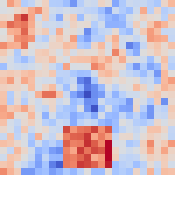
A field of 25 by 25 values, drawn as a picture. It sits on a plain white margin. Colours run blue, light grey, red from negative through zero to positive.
The ninth with the lowest average is the centre. The bottom middle is the ninth with the highest average. There is no overall slope. The texture is blotchy. An odd patch, higher than its surroundings, sits in the bottom middle. The bottom middle is the roughest part.
